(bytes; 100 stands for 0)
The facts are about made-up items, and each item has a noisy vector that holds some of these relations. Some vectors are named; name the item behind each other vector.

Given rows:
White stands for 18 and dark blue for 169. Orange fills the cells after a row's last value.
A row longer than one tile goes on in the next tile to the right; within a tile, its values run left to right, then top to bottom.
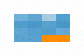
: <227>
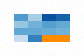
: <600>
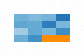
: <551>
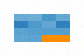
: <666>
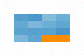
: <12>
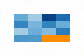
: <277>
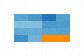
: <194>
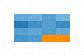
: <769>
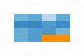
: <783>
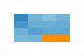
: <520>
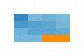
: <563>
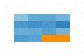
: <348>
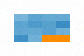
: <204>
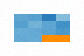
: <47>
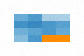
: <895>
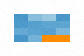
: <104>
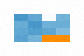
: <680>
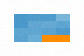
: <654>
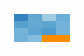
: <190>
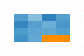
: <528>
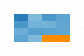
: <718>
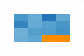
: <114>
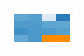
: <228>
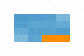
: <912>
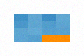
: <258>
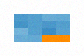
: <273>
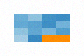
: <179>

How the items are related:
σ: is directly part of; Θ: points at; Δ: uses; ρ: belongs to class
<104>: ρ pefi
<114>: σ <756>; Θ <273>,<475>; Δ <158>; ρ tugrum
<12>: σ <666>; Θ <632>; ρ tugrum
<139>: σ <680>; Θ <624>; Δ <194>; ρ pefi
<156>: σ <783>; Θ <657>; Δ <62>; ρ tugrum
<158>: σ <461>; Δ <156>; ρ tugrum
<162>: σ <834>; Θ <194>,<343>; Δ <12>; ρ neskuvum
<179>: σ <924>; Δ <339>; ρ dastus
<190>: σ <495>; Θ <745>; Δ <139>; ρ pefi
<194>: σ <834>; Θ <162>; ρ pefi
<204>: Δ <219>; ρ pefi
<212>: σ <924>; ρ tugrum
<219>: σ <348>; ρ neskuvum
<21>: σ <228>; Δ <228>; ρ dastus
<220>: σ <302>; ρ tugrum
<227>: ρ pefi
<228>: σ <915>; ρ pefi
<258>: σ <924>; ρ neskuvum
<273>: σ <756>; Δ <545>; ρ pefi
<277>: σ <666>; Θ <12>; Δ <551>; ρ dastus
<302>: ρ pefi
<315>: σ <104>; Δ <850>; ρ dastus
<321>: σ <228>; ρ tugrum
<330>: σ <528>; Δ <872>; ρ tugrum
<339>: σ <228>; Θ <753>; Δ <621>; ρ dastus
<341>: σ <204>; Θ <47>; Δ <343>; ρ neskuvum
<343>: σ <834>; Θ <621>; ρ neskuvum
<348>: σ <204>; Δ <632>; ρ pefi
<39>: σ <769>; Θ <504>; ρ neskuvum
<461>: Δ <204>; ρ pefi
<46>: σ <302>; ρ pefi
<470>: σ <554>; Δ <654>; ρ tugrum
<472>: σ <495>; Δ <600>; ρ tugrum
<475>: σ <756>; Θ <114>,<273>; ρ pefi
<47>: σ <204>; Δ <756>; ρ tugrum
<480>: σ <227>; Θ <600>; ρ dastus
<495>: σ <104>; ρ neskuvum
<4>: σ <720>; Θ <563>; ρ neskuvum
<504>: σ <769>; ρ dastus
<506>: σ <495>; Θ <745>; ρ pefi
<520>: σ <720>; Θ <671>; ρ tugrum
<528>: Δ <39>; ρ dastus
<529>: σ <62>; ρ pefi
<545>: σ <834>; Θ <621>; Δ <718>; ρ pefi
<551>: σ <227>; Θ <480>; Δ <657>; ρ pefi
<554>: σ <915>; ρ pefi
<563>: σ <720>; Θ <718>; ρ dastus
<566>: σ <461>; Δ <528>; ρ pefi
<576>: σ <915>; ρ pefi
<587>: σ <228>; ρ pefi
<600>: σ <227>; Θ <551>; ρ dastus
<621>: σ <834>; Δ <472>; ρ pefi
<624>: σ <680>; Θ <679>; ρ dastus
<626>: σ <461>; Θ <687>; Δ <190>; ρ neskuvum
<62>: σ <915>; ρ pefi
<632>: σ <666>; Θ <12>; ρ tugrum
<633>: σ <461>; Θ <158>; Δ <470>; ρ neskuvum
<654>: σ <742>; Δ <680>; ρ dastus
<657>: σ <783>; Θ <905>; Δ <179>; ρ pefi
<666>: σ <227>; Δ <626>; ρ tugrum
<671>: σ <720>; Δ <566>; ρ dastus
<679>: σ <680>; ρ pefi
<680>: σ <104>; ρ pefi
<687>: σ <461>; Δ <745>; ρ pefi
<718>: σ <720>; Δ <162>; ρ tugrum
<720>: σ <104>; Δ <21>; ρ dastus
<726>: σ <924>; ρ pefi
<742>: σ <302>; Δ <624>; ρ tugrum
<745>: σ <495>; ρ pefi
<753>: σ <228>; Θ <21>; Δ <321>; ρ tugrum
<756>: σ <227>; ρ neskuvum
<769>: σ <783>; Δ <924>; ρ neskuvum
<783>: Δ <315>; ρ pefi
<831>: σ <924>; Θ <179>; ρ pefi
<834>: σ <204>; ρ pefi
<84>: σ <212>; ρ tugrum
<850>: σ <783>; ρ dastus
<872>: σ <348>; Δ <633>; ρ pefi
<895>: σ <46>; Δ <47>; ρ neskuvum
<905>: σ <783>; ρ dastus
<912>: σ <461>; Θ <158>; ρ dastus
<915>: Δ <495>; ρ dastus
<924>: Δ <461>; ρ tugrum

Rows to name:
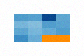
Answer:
<343>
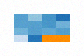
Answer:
<339>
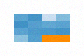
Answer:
<470>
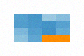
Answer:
<687>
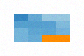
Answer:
<4>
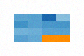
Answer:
<341>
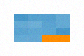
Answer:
<850>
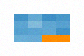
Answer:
<632>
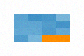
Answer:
<872>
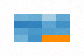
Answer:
<915>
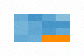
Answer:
<545>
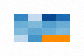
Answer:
<472>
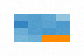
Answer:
<330>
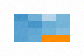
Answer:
<495>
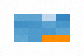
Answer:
<554>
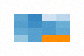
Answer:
<633>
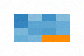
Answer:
<671>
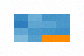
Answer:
<753>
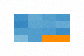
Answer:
<21>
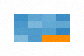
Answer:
<321>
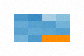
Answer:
<39>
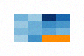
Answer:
<621>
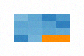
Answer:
<834>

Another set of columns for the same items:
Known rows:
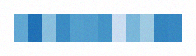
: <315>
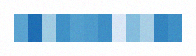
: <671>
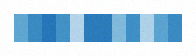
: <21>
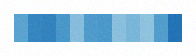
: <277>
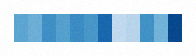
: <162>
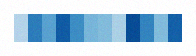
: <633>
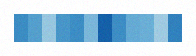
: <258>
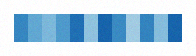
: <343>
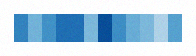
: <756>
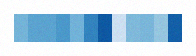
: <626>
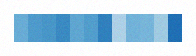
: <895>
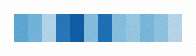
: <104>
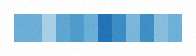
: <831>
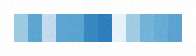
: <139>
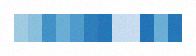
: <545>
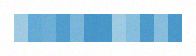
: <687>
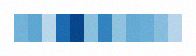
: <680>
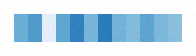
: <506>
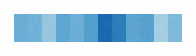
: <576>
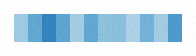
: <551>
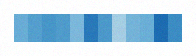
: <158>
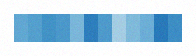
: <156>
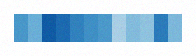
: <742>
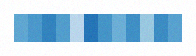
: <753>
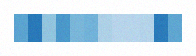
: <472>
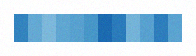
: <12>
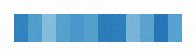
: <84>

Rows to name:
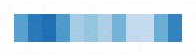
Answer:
<179>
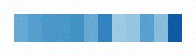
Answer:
<341>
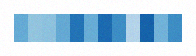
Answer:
<194>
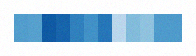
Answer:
<528>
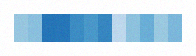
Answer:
<783>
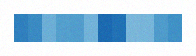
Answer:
<600>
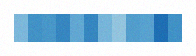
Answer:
<330>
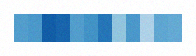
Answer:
<915>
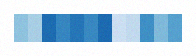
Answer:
<204>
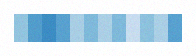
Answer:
<657>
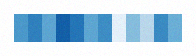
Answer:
<720>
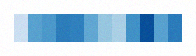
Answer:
<872>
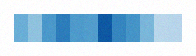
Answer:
<228>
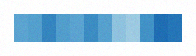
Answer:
<47>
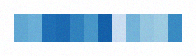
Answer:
<769>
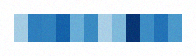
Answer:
<470>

